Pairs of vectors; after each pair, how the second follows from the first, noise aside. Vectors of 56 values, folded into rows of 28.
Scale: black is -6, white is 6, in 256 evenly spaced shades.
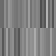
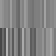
wrapped around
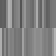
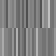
shuffled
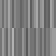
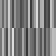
scaled up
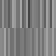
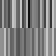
scaled up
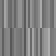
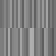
shuffled
